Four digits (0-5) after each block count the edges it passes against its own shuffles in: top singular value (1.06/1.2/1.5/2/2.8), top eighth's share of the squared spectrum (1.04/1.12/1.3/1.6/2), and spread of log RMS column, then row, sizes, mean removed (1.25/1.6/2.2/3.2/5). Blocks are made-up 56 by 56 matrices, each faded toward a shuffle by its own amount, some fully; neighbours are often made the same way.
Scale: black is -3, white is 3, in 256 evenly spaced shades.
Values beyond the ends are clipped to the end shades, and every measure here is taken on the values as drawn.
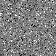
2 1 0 0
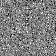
1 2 0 0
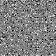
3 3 1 1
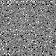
3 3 0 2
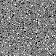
1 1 0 0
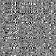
4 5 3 3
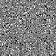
3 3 1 1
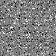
3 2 1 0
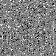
2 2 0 0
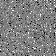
3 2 1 0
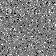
1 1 0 0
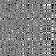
5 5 3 3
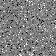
2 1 0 0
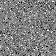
0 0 0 0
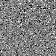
1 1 0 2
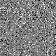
3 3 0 1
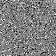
1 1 0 0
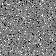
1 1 0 0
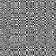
5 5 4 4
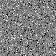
2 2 0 0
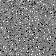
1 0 0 0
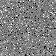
1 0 0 0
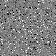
3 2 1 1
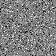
1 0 0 0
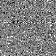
3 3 1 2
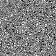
2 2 0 1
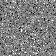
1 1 0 0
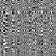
4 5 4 4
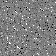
1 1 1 0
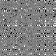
4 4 2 3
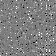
3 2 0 0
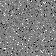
1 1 0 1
